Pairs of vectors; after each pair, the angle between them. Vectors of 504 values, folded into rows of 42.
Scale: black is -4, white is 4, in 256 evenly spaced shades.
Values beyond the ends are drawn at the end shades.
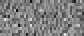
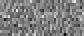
nearly opposite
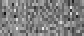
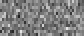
partly opposed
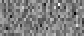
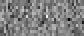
partly aligned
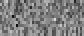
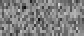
orthogonal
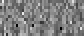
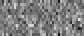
partly opposed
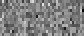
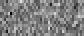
orthogonal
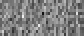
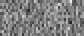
partly aligned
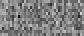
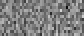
orthogonal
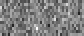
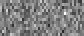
partly aligned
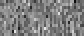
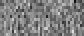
nearly parallel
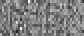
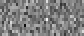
partly opposed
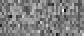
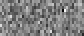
nearly opposite
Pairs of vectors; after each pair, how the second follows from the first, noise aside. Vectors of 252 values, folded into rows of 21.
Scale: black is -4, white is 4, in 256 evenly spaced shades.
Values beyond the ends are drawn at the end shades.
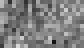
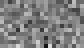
shuffled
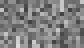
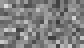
shuffled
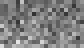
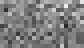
reversed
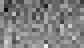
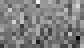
reversed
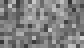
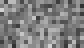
reversed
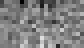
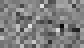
shuffled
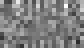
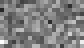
shuffled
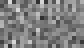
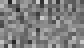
negated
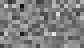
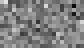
shuffled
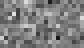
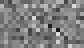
shuffled
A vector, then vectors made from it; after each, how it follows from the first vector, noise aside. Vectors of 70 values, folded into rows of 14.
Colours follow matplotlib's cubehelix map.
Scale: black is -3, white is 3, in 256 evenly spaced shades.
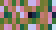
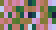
sign-scrambled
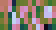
wrapped around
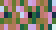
copied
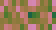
shrunk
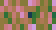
shrunk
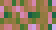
shrunk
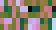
wrapped around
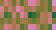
shrunk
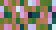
copied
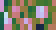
wrapped around
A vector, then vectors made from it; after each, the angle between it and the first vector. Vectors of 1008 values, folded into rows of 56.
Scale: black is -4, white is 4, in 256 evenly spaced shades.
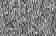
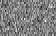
partly aligned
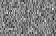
nearly parallel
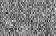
partly opposed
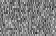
nearly opposite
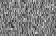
nearly parallel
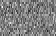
partly opposed
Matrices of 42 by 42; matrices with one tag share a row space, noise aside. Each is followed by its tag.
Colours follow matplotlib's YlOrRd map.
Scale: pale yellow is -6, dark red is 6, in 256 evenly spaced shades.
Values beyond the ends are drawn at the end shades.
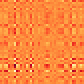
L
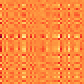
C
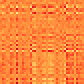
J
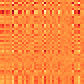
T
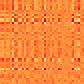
T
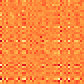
C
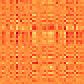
J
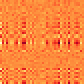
C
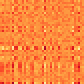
T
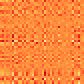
T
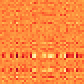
J
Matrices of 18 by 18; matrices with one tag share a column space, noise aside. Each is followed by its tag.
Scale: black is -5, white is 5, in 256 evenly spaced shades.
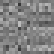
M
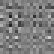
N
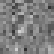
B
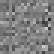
M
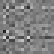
N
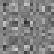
M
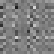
N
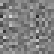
N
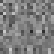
B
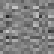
N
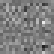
M
